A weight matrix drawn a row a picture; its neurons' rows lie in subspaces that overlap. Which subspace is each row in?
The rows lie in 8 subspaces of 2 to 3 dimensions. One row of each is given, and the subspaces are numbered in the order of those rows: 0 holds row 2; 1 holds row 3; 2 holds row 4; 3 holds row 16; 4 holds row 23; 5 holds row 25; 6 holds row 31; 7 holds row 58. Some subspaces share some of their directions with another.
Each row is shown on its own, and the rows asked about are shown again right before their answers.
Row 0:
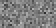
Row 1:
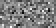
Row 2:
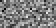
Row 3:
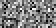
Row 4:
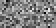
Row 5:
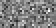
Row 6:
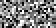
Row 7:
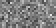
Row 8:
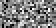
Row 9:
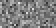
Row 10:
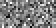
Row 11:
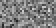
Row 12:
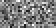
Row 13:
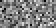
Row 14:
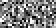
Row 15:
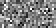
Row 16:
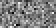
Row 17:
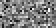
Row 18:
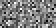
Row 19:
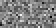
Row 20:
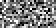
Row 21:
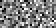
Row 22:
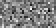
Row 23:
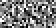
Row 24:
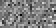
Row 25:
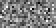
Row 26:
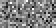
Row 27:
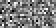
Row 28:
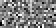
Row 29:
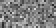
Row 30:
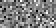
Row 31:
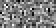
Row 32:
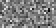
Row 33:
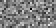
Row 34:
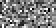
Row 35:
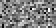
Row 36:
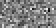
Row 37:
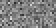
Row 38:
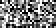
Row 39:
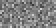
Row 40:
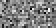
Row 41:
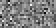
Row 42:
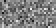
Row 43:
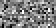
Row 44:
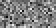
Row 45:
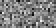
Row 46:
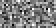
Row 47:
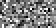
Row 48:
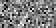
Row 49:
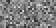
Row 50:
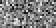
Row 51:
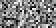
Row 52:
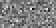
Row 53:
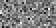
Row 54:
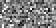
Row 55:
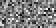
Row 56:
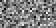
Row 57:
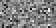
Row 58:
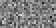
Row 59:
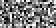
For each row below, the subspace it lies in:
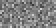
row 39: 6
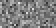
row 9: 3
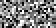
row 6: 5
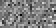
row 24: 7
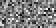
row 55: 7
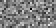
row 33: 0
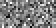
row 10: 5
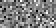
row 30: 0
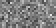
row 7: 2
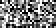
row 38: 2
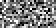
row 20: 0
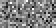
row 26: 5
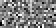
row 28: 7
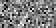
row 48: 4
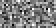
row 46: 6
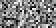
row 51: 1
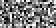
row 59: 6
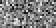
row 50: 2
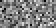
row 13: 0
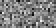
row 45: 6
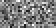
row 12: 6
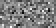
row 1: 3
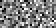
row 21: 0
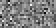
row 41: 1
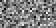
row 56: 0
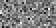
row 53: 6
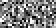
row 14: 4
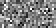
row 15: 4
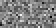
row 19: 7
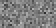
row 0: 4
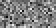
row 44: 2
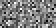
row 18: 1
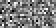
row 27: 1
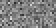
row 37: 1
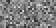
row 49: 2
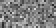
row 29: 2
